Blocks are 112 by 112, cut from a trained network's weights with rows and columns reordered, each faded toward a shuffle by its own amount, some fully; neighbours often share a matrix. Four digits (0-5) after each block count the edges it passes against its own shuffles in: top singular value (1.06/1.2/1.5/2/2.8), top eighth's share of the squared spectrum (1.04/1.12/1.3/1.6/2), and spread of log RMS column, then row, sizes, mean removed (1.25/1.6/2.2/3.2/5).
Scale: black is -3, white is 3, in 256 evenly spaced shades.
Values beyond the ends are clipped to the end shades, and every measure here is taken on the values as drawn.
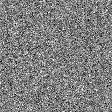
1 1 0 0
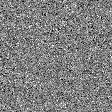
0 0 0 0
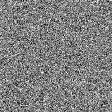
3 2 0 1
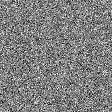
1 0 0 0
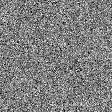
2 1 0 0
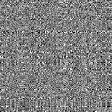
4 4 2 3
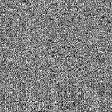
4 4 1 2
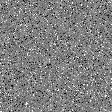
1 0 0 0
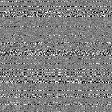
5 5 1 5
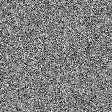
1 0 0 0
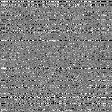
5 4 0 4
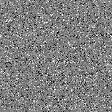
3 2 0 2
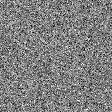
2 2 0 0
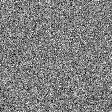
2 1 0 0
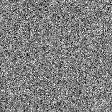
3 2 0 1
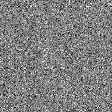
3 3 0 2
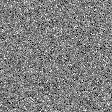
0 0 0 0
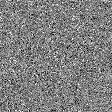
2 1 0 0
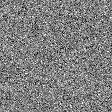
1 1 0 0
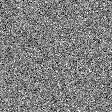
0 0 0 0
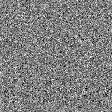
3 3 0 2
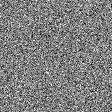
0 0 0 0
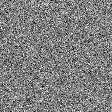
1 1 0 0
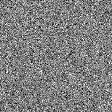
3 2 1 1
